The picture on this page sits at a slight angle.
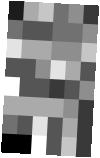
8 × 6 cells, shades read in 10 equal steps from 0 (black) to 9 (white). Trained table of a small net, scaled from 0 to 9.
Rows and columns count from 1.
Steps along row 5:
down same down up up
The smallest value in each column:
0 0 3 2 3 2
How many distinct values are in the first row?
6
